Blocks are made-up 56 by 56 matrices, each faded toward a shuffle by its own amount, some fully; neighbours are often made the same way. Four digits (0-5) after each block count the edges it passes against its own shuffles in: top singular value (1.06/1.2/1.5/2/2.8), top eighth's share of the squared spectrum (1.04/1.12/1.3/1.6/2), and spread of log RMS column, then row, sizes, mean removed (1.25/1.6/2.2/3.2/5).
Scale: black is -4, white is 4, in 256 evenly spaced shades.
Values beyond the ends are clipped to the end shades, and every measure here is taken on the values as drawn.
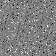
0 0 0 0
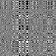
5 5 3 3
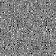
3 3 1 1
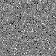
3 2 1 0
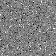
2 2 0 0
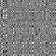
4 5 3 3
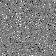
1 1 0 0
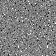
1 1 0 0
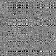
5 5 2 3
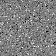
2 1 0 0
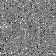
2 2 0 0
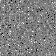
3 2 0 0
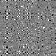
4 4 2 2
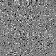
3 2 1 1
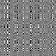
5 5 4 3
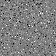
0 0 0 0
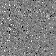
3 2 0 0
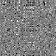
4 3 2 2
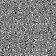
3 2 1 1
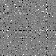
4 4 1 2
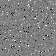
0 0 0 0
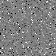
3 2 1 1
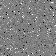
0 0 0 1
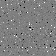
2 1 0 0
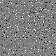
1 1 0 0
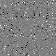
3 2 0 1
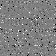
3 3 0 1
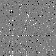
3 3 1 1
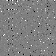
3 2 0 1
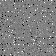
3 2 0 0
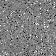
0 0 0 0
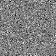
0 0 0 2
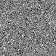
0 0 0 0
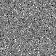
0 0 0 0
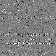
3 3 0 2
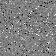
1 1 0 0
